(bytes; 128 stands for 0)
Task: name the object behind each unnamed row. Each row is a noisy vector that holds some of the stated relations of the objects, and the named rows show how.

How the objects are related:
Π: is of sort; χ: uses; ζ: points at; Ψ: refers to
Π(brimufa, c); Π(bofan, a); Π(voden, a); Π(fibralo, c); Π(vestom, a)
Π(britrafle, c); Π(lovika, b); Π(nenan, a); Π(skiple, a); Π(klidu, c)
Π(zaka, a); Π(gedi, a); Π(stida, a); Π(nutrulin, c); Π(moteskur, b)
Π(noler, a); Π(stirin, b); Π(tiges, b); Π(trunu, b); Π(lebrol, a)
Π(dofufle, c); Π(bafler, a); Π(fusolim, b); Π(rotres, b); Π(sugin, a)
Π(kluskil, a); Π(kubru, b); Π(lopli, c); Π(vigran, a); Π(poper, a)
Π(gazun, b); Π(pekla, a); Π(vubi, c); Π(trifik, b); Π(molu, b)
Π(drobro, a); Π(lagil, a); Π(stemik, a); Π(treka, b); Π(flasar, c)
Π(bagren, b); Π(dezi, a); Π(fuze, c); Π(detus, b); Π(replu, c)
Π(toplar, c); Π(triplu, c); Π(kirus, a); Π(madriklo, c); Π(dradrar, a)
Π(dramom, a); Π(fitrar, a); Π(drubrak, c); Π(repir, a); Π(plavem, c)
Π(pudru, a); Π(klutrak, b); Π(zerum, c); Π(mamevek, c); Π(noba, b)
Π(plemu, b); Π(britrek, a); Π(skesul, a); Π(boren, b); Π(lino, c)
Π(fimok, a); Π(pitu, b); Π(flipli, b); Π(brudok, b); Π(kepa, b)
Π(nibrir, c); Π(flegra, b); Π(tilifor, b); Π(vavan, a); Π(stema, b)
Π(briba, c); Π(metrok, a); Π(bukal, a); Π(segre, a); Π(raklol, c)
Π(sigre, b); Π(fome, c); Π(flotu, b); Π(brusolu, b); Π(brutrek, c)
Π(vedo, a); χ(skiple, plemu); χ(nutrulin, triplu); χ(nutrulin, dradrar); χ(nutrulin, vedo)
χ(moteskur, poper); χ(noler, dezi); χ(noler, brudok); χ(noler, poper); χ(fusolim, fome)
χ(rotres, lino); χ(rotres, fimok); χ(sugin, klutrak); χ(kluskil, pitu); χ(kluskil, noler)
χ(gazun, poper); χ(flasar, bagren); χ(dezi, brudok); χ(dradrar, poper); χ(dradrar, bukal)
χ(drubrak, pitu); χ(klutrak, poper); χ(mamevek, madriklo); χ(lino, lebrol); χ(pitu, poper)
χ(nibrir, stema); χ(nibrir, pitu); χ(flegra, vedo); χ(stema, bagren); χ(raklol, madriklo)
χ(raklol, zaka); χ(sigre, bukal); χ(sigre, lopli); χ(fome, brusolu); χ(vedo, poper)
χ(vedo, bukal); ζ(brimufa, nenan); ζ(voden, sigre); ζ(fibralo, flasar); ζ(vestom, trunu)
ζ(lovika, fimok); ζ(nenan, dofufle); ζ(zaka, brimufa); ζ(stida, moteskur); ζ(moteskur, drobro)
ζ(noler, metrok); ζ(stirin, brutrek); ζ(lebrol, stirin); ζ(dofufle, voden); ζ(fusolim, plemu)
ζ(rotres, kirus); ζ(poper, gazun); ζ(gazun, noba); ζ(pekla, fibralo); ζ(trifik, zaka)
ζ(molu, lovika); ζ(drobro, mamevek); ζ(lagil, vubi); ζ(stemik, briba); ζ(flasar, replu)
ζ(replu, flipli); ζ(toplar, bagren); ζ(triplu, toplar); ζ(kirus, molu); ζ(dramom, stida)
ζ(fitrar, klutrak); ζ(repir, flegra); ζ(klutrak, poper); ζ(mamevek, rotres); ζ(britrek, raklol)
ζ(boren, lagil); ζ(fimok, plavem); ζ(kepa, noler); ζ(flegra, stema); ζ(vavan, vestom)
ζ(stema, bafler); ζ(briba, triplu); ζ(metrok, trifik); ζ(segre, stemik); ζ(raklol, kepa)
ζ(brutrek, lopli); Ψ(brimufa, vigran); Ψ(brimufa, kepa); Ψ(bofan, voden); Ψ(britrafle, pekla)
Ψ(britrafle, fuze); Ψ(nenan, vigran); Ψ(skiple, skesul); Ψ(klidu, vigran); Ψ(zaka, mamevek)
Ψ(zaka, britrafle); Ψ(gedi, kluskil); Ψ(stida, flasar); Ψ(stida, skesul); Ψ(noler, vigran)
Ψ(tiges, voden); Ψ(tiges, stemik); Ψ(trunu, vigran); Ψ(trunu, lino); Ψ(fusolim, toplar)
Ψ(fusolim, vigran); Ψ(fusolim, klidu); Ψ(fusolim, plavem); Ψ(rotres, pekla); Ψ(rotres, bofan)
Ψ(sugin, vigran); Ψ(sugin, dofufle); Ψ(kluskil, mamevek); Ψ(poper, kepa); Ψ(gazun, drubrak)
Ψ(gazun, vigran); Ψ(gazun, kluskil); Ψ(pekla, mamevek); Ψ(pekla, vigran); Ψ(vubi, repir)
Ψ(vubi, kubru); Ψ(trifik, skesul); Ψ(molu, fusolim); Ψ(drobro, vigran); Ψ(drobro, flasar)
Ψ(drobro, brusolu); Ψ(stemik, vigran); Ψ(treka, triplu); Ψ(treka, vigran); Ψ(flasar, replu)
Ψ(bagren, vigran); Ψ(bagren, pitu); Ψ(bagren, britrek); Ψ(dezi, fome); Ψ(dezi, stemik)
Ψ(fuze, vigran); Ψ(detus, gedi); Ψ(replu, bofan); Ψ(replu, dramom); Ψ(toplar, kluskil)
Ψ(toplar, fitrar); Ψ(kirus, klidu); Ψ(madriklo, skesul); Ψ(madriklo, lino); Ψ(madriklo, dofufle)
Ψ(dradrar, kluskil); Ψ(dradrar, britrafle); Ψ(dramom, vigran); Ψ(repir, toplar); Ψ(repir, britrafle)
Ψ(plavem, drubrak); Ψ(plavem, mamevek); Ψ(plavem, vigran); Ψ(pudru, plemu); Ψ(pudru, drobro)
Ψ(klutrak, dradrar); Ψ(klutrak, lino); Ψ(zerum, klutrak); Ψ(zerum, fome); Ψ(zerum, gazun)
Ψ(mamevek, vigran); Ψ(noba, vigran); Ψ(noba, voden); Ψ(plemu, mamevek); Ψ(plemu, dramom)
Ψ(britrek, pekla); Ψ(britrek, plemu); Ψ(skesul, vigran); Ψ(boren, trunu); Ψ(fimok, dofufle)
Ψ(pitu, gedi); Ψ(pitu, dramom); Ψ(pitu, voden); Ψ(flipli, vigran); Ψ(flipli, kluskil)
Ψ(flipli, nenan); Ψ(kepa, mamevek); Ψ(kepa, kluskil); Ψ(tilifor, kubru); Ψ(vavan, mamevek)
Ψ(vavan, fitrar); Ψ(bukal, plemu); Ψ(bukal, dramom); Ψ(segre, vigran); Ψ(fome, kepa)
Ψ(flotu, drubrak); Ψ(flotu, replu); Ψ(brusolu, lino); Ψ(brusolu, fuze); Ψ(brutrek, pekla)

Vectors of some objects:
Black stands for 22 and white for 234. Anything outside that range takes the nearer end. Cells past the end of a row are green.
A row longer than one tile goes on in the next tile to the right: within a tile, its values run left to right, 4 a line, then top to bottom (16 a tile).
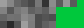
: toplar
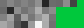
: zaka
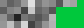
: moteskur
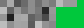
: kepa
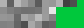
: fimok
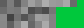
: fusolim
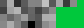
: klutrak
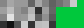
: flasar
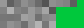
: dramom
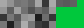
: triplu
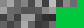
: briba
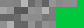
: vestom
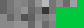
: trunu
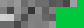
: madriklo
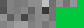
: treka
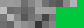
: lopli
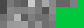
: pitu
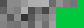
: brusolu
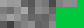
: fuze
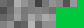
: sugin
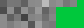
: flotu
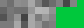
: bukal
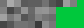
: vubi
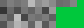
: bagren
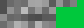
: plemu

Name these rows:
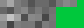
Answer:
zerum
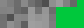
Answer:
vavan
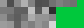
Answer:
stida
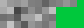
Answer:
lebrol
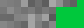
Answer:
segre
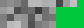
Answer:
stema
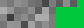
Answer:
repir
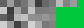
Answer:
noler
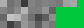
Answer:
drubrak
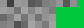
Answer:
skesul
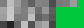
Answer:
replu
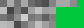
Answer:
metrok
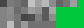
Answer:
brudok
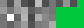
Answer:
dofufle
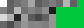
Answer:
mamevek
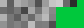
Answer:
kirus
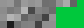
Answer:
fome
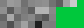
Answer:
nutrulin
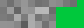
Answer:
bofan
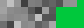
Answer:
brutrek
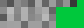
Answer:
voden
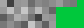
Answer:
vigran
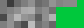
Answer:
kluskil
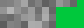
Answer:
pekla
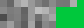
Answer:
vedo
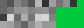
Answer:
nenan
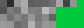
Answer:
skiple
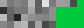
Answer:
rotres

